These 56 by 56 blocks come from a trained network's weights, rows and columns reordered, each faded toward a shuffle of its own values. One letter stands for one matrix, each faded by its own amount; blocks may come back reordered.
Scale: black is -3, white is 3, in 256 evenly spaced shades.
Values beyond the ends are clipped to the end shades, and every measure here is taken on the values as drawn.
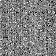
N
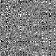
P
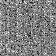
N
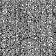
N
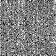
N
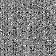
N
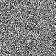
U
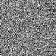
U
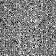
N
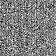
N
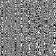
P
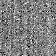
N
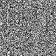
U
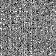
N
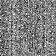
N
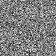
U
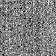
N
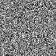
U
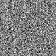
U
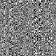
P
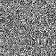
U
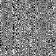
P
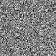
U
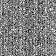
N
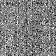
N
